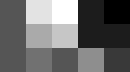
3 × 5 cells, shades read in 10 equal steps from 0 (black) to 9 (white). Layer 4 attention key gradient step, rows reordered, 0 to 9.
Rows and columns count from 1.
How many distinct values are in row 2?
4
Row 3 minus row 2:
0 -2 -4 4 1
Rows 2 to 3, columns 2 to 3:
6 7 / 4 3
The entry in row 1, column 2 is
8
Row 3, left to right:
3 4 3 5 2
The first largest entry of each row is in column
3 3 4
